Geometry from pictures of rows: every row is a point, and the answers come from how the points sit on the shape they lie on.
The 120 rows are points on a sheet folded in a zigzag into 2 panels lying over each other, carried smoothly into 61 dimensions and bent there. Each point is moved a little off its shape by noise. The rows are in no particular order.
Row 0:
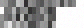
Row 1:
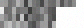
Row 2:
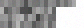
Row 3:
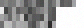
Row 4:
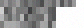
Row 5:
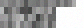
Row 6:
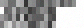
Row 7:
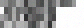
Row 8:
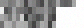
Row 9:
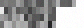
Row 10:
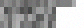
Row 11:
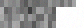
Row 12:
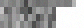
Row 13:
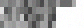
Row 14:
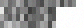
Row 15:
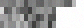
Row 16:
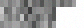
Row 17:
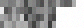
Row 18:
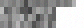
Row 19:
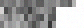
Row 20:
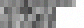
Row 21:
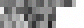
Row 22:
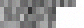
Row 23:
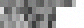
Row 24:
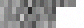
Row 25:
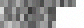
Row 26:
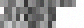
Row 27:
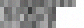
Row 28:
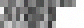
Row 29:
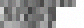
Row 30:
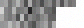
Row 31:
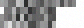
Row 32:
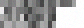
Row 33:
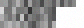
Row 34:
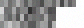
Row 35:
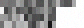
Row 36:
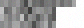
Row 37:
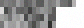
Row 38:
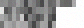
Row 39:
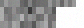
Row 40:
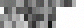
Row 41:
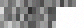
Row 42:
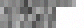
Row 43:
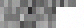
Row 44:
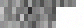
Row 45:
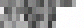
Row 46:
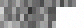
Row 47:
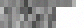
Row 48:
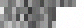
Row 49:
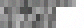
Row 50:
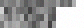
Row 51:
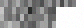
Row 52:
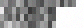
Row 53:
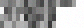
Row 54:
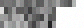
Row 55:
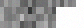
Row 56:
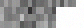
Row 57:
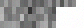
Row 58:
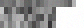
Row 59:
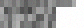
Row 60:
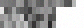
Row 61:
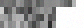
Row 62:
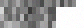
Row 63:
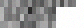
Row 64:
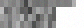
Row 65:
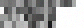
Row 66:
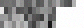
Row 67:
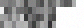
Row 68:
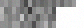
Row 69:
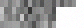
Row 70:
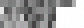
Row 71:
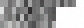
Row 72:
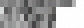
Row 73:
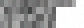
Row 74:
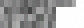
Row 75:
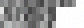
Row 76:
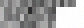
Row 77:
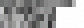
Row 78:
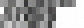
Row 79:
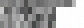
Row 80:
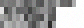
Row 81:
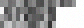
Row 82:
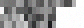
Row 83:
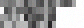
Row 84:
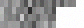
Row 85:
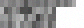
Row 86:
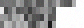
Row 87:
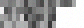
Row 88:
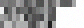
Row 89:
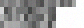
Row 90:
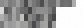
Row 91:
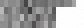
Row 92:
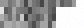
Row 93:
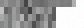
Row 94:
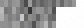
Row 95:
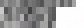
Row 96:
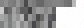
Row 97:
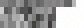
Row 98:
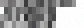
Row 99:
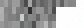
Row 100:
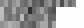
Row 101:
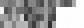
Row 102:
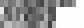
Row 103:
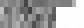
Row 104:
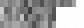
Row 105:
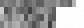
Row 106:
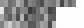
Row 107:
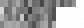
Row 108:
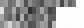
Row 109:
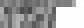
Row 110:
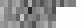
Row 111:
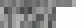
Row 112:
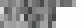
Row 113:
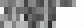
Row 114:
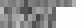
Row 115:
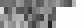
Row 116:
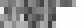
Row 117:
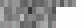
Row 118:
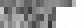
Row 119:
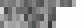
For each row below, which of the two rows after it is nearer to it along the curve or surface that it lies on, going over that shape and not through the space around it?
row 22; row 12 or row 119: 119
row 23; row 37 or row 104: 104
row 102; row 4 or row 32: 4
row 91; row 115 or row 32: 32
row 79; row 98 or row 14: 98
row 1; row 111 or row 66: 66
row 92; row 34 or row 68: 68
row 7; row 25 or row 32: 32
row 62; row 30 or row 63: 63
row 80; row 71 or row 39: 39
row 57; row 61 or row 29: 29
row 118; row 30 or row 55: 55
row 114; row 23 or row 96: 96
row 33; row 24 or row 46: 24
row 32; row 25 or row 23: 23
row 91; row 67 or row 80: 67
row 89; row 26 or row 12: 26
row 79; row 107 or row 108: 107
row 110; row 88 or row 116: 116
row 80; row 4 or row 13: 4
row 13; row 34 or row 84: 84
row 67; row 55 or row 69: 69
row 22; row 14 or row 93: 14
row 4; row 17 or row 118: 118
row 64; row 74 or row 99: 99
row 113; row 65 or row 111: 65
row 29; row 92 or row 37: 37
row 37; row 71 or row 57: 57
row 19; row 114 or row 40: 40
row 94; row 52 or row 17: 17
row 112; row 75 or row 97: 97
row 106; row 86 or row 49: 86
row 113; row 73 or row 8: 8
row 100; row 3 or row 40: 3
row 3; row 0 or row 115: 115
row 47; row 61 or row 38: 38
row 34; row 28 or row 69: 28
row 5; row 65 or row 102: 65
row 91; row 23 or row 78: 23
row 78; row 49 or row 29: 29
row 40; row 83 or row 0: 83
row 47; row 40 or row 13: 13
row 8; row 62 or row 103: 103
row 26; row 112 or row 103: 112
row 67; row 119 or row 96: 96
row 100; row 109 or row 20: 109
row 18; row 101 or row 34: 101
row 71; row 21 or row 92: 92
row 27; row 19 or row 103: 19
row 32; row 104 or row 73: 104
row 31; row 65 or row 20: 65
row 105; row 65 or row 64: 65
